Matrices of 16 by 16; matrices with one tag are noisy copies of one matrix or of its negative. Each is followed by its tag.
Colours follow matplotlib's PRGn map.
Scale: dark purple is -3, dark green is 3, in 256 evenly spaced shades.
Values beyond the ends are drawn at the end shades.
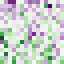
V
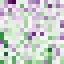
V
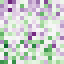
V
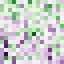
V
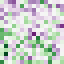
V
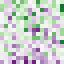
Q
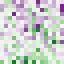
Q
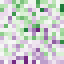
Q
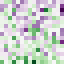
Q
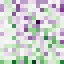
Q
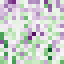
V
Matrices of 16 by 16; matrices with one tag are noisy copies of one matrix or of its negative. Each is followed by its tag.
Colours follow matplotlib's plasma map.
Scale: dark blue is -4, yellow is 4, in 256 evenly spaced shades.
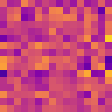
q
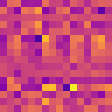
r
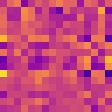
q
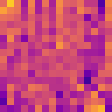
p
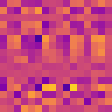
r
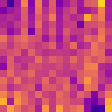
p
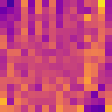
p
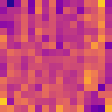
p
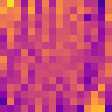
p
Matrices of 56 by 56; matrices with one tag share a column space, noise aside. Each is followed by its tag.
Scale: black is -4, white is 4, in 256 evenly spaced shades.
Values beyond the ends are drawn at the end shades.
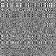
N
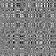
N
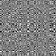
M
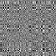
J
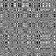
N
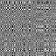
J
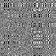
N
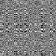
M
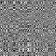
J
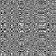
M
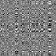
M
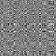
M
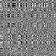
N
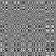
J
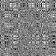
N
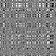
N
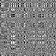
N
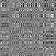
N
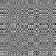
M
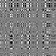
N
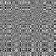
J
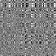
N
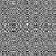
M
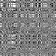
N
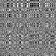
N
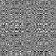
M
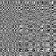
J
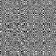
M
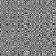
M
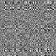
J
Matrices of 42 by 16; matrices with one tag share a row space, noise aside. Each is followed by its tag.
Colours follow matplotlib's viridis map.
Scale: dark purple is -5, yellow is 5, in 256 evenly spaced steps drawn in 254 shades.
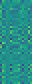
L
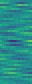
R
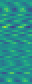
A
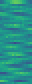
R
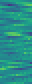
R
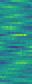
R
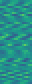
A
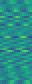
A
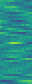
R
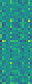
L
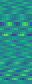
A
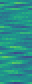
R
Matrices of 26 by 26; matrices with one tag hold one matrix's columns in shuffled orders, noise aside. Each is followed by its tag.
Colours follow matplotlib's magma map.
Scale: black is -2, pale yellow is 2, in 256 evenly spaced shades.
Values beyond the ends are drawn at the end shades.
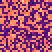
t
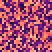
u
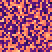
u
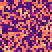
u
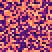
t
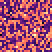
u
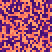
u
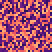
u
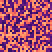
u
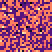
t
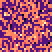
u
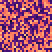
u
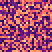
t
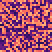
t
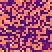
t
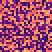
t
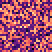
t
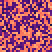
u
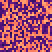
u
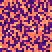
u
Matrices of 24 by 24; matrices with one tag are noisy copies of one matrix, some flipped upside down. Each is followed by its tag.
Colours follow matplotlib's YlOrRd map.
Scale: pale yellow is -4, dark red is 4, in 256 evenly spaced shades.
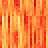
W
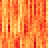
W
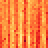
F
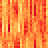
W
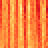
F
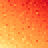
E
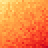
E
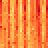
F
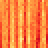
F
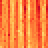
F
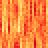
W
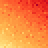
E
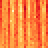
F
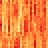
W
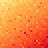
E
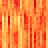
W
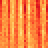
F
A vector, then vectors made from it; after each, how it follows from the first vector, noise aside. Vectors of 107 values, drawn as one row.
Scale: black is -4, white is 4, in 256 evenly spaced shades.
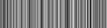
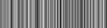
wrapped around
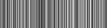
sign-scrambled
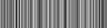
reversed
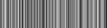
wrapped around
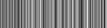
wrapped around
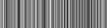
wrapped around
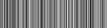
sign-scrambled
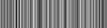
reversed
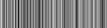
wrapped around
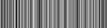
reversed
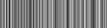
wrapped around
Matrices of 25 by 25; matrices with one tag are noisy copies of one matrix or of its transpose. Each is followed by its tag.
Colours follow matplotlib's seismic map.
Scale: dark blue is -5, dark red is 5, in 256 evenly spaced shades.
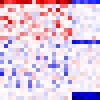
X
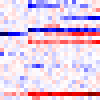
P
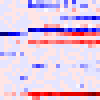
P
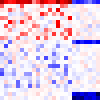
X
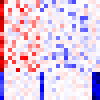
X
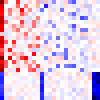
X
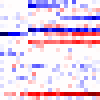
P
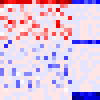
X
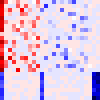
X
